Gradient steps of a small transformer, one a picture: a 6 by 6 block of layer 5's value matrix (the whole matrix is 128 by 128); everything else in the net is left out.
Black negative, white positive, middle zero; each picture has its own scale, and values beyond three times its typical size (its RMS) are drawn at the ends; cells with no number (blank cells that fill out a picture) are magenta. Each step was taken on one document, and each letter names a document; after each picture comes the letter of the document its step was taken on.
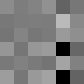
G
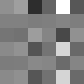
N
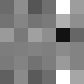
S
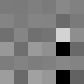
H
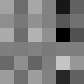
S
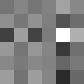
H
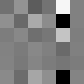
N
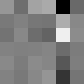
G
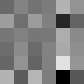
H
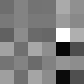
S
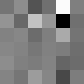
N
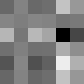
S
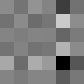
G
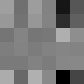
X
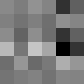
S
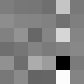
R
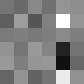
R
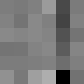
R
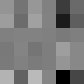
X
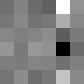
G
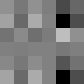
X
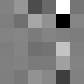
N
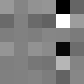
G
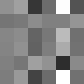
N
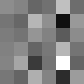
N
